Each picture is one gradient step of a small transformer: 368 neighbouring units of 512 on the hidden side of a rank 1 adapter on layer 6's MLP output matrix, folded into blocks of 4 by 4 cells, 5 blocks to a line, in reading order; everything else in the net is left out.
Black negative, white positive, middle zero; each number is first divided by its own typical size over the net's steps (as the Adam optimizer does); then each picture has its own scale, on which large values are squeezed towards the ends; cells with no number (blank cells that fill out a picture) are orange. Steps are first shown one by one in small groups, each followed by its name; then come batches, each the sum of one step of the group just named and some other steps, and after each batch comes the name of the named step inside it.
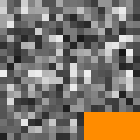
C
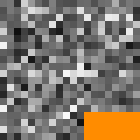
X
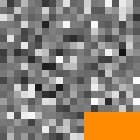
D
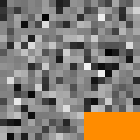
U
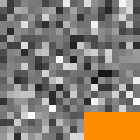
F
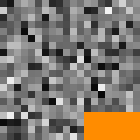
D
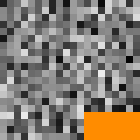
U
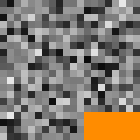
F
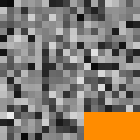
D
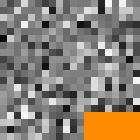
D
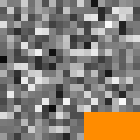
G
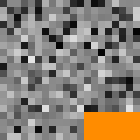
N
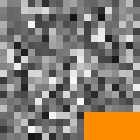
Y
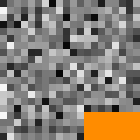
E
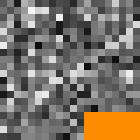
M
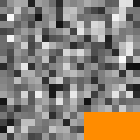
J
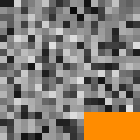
Y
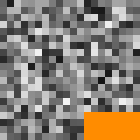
G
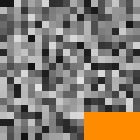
E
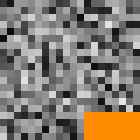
G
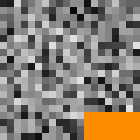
Y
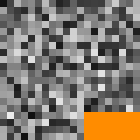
N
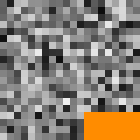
G
